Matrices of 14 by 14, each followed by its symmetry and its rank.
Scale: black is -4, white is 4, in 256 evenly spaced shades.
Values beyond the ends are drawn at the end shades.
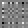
symmetric, rank one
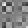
symmetric, rank two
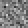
antisymmetric, full rank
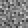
antisymmetric, full rank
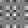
symmetric, rank one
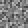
antisymmetric, full rank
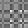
symmetric, rank one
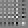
symmetric, rank one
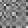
symmetric, rank two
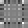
symmetric, rank one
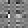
neither, rank two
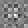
symmetric, rank two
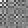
symmetric, rank two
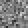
antisymmetric, full rank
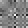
symmetric, rank two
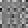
neither, rank two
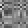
neither, rank two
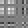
symmetric, rank one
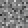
antisymmetric, full rank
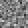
antisymmetric, full rank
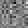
neither, rank two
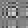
symmetric, rank one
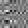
neither, rank two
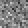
antisymmetric, full rank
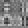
neither, rank two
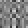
neither, rank two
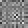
symmetric, rank two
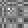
symmetric, rank two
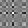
symmetric, rank one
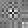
symmetric, rank two
